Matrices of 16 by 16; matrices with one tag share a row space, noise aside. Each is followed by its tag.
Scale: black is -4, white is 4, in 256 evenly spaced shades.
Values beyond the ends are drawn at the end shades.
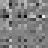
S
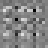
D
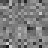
S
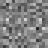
S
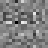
D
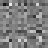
S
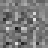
D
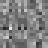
S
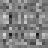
S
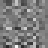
D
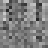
S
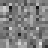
S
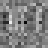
S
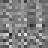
S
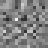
D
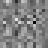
D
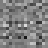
S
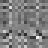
S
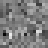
S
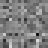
S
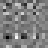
D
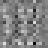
D
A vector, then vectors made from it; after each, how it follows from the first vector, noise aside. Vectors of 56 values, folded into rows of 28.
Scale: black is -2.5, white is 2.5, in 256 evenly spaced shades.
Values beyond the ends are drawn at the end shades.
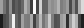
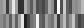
wrapped around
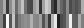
wrapped around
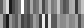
wrapped around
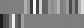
partly zeroed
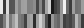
wrapped around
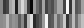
wrapped around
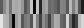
negated
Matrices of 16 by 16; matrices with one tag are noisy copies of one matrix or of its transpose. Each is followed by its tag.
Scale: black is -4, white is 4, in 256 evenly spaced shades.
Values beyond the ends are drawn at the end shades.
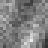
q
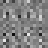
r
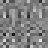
r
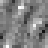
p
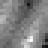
q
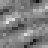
p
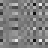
r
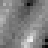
q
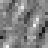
p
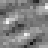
p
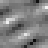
p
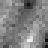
q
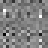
r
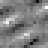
p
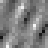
p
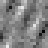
p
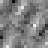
p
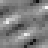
p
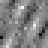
p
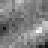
q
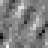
p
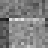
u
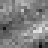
q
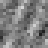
p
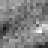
q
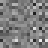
r
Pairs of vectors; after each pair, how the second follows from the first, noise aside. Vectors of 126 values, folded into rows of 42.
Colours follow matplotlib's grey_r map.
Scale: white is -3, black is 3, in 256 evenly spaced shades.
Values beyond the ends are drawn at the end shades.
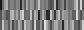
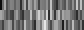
sign-scrambled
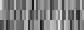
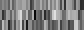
shuffled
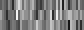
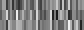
sign-scrambled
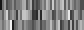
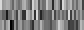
sign-scrambled
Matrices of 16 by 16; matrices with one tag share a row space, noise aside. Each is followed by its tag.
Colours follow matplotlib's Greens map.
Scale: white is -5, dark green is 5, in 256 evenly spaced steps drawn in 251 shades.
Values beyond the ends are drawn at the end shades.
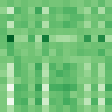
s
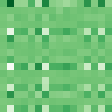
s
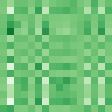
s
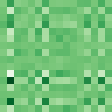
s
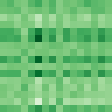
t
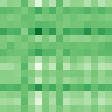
t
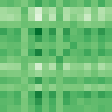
t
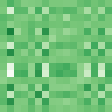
s
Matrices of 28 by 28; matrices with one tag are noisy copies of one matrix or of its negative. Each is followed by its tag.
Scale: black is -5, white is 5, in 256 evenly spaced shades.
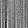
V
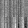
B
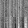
B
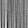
V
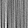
V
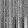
B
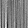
V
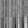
B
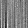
V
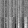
B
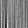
V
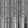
B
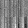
B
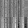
B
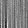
V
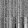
B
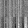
B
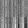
B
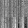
B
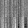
B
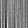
V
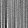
V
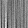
V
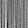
V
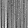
V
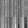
B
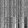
B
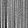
V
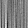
V
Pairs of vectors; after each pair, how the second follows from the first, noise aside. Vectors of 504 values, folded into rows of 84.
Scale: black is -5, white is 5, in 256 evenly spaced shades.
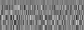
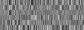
wrapped around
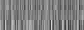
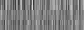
reversed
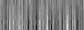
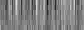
reversed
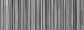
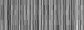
reversed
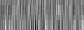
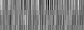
reversed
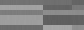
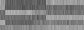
wrapped around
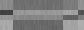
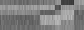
wrapped around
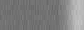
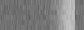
wrapped around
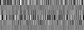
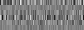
copied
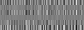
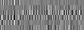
wrapped around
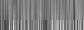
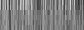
reversed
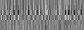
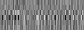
reversed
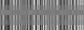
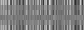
reversed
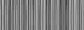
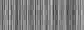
wrapped around
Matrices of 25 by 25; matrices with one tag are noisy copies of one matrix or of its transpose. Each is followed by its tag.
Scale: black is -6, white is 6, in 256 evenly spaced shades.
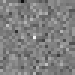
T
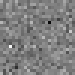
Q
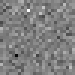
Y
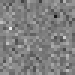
Y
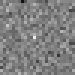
T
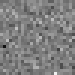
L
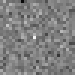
T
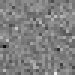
L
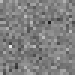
Q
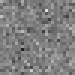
Q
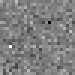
Q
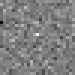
T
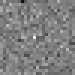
T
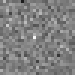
T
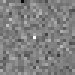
T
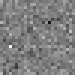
Q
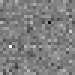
Q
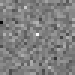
T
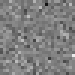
L
